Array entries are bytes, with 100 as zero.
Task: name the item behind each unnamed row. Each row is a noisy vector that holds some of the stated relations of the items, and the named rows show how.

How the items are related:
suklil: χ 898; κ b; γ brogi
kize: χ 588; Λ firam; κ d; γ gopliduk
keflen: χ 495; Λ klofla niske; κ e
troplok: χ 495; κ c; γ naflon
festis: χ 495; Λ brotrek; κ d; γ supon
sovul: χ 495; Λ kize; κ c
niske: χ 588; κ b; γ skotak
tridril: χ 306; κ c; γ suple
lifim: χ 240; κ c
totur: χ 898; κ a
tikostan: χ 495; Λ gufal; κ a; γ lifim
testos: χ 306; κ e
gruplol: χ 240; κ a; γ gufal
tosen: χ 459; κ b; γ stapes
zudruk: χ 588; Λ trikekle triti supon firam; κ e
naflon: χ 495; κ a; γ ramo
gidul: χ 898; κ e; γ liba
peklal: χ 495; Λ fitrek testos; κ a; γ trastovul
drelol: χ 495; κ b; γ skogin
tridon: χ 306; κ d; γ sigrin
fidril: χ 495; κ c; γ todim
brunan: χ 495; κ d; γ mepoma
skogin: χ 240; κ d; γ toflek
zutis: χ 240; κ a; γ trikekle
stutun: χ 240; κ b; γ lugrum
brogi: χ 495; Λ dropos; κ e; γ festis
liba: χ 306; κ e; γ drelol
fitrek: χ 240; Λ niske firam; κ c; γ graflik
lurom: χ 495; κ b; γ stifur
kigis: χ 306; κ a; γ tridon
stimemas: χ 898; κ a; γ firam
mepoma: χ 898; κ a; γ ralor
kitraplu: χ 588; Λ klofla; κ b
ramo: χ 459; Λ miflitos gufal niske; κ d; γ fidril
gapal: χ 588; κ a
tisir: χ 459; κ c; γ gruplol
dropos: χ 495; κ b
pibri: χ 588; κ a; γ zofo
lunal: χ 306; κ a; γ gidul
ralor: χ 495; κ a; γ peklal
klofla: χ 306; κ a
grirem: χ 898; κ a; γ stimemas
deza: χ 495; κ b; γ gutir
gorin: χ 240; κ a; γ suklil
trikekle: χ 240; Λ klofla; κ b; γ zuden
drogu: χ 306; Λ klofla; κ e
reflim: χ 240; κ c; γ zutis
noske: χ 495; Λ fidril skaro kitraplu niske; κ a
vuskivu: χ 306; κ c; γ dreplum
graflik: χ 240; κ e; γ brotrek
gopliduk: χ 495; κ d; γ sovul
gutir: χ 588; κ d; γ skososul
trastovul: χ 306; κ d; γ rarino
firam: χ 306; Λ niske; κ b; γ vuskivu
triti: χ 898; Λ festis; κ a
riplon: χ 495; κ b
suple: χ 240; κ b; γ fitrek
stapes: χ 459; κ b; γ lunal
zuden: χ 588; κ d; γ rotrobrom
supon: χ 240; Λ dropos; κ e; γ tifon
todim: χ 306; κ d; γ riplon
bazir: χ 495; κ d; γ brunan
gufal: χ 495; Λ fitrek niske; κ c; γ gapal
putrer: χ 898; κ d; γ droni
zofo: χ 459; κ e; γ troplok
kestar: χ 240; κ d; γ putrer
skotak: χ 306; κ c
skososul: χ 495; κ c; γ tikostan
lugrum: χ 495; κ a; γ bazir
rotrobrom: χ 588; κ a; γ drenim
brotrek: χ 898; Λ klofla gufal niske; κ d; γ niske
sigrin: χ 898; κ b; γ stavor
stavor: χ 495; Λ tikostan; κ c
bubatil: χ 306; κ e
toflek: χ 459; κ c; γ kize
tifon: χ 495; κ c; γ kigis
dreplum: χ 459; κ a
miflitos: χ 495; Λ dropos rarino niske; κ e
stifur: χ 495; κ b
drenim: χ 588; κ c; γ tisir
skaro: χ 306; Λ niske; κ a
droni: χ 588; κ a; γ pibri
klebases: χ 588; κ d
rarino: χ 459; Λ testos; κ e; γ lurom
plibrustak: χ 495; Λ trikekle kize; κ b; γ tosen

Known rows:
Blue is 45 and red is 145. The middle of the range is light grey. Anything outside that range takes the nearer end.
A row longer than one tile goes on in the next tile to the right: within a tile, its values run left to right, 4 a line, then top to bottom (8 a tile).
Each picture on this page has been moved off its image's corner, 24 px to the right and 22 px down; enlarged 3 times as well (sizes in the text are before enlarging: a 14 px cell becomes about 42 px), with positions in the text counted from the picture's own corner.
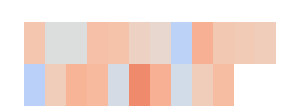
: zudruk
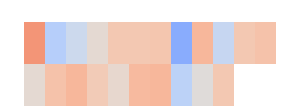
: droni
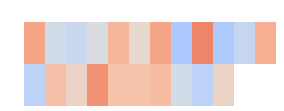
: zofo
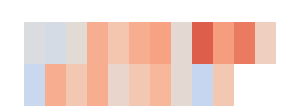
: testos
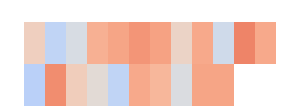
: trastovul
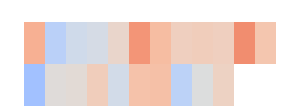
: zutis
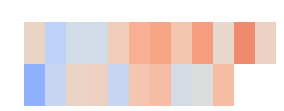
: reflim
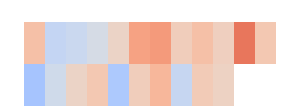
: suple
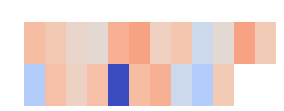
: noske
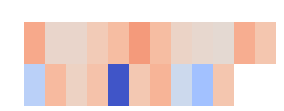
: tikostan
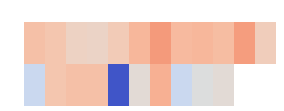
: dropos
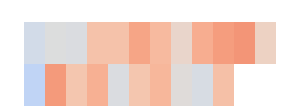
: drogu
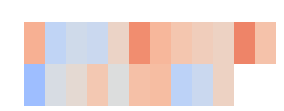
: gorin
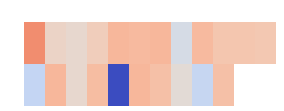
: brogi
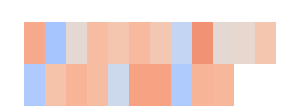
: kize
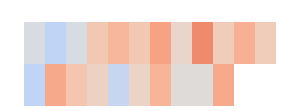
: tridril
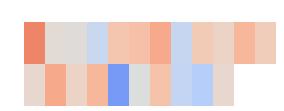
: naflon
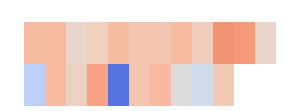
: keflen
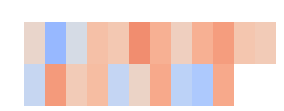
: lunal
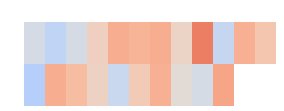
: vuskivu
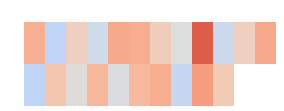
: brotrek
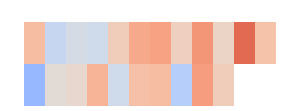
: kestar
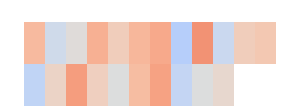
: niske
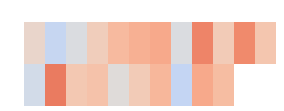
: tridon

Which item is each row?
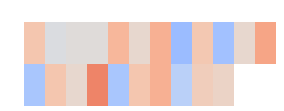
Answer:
ramo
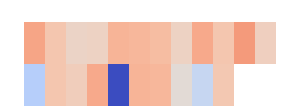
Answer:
miflitos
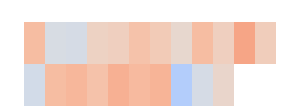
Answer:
gapal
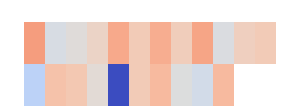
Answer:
tifon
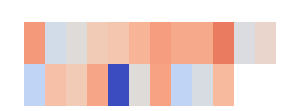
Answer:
drelol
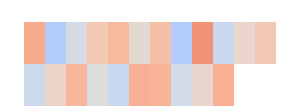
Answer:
drenim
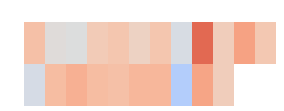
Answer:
klebases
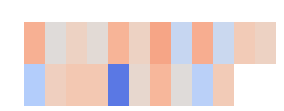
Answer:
fidril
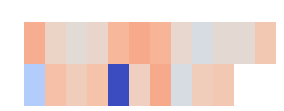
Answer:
plibrustak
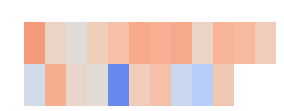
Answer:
lugrum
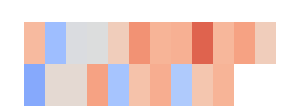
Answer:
skogin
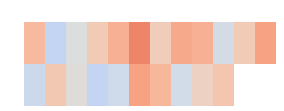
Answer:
mepoma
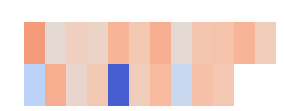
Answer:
festis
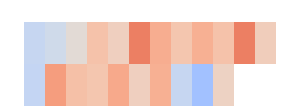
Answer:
klofla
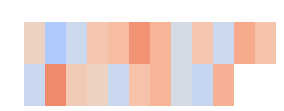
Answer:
kigis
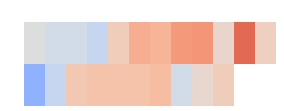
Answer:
lifim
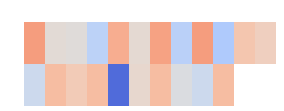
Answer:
troplok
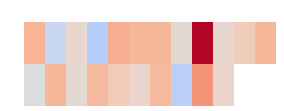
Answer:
putrer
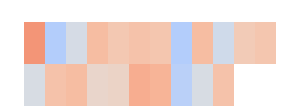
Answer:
rotrobrom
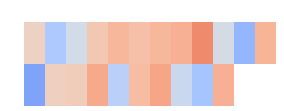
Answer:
toflek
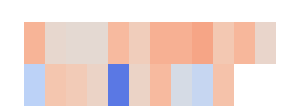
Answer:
skososul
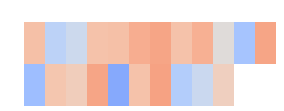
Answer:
stapes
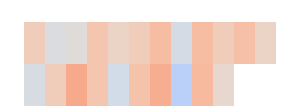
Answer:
kitraplu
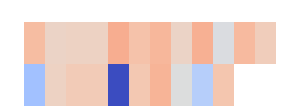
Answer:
gufal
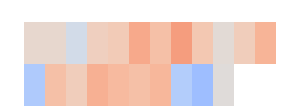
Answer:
dreplum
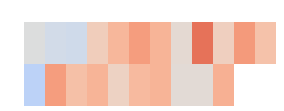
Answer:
bubatil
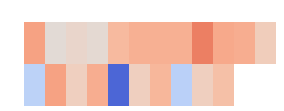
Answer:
gopliduk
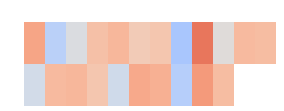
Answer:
gutir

